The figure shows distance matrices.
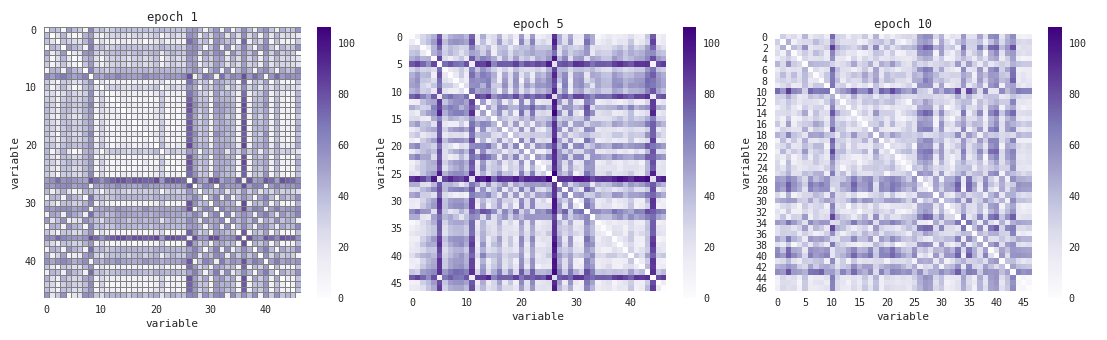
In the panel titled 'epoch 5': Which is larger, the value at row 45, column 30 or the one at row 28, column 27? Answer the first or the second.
the second
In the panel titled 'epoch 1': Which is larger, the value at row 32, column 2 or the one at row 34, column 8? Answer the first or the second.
the second
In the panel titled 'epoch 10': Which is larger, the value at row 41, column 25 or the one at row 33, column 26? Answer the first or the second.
the second
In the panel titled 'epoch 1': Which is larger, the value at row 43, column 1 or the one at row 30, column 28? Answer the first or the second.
the second
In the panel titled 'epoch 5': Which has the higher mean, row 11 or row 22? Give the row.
11
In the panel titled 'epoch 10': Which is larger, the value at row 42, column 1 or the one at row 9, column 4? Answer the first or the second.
the first
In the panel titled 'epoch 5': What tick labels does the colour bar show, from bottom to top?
0, 20, 40, 60, 80, 100
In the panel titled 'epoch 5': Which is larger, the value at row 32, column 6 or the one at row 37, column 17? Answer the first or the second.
the first
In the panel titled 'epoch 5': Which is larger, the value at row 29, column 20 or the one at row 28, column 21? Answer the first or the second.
the second
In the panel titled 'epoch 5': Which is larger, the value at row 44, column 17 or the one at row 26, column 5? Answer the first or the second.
the first
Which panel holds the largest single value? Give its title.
epoch 5
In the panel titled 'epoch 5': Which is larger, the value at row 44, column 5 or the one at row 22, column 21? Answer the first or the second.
the second
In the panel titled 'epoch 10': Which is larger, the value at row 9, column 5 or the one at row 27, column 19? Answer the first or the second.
the second
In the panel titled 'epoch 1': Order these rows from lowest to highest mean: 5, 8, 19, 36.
19, 5, 8, 36
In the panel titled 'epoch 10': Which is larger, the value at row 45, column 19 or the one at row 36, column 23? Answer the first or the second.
the second
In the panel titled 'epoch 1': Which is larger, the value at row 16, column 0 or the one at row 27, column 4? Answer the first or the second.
the second
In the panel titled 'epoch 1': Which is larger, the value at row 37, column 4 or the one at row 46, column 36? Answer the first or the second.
the second
